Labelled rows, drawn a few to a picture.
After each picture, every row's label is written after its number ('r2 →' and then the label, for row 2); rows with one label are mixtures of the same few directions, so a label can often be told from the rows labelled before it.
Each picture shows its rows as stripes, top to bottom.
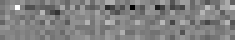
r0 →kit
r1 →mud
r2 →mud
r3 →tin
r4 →kit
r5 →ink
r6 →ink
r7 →kit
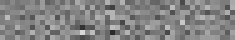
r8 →ink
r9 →kit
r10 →kit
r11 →tin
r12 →ink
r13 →kit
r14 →kit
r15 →kit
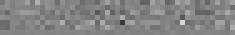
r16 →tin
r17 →ink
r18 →tin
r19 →ink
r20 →ink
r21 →ink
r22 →kit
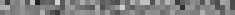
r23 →tin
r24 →ink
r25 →mud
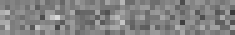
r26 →ink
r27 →tin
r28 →ink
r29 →mud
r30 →ink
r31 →tin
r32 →ink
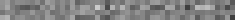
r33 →ink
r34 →tin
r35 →kit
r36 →ink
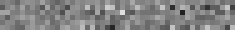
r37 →mud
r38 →kit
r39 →ink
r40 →tin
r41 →kit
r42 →kit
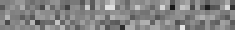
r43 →kit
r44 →kit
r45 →tin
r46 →tin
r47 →tin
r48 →ink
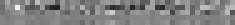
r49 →tin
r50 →mud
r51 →kit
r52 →tin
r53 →kit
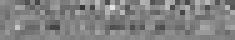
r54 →tin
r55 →kit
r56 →ink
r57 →tin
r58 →mud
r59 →mud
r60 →tin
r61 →mud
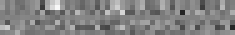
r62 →mud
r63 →mud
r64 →ink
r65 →mud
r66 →tin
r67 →ink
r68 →mud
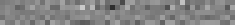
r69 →ink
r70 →kit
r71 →tin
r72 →kit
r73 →kit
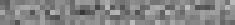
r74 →ink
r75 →tin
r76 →kit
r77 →mud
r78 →mud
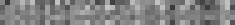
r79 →tin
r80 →kit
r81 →kit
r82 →mud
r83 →kit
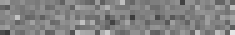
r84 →ink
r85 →ink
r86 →tin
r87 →mud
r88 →kit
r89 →ink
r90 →ink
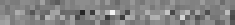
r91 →mud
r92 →tin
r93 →kit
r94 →ink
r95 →ink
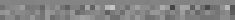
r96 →kit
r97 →kit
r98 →ink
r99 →kit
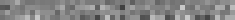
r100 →mud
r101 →ink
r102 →tin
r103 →tin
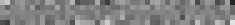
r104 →ink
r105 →tin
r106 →ink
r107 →ink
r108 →ink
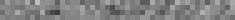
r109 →tin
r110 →kit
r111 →mud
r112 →tin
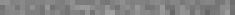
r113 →ink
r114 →kit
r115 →kit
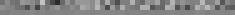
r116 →mud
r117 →tin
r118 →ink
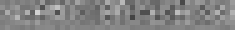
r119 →ink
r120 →mud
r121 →tin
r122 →mud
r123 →tin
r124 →tin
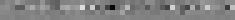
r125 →mud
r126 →kit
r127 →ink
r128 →kit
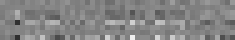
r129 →kit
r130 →ink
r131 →mud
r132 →mud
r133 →mud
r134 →ink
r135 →tin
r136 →mud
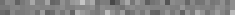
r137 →kit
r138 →ink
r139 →ink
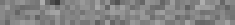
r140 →mud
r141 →tin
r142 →mud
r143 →tin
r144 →tin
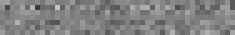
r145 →ink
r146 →tin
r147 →tin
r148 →tin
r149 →mud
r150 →tin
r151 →kit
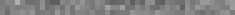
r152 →mud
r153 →ink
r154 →tin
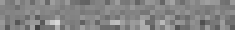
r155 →kit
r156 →mud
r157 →tin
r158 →tin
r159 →mud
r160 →tin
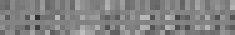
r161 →ink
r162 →ink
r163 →mud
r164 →tin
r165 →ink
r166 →tin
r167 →kit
